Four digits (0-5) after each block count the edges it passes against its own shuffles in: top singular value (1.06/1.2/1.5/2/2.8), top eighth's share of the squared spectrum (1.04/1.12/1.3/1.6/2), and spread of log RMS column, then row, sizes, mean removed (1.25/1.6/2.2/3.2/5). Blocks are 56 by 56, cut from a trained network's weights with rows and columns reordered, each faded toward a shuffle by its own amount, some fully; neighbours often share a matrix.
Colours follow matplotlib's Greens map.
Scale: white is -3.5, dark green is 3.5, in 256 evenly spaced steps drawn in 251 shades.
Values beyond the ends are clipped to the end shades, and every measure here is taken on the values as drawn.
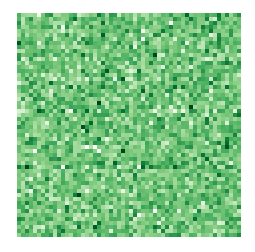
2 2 0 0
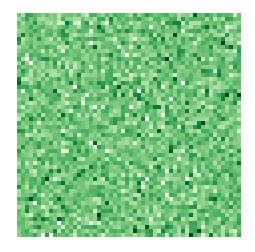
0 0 0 0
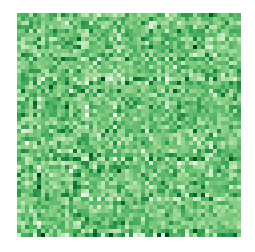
3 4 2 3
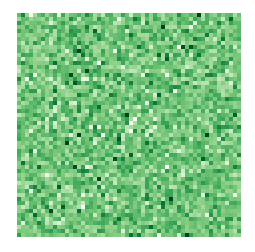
0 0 0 0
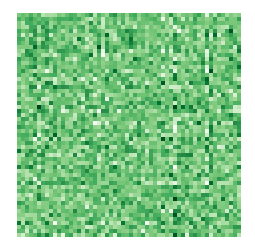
3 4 2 2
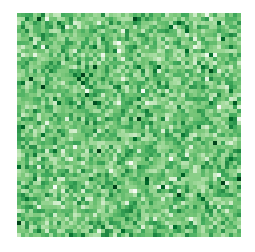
0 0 0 0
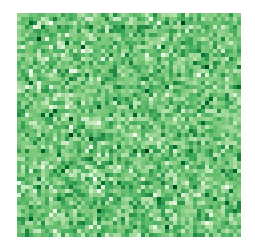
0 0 1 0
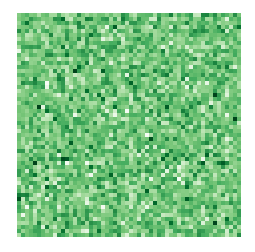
2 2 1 0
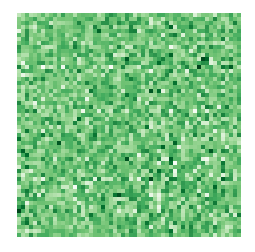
2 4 2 1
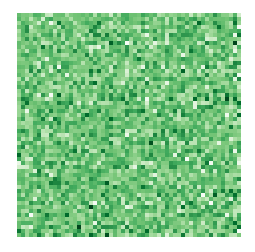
2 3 1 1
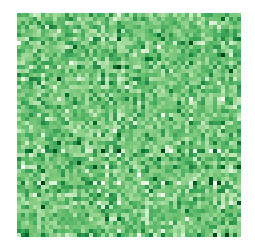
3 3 1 2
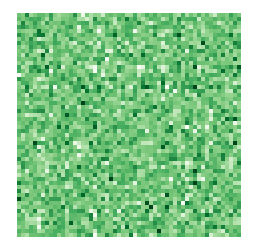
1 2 0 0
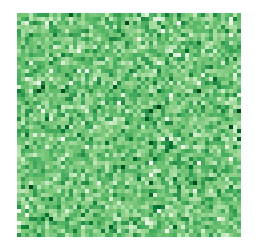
1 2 0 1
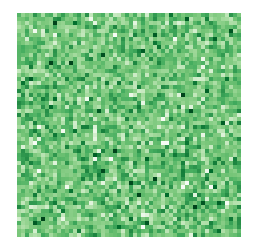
1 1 0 0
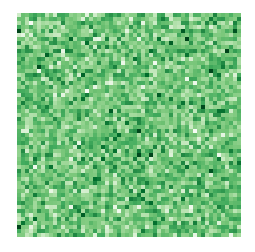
1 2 0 0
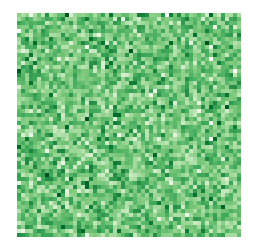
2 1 0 0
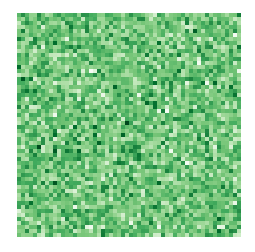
2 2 0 0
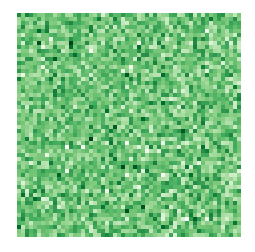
2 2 1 0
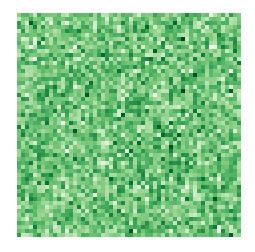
2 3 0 1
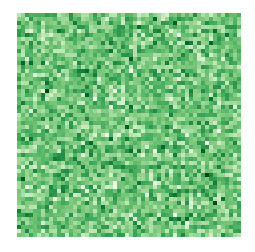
2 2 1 1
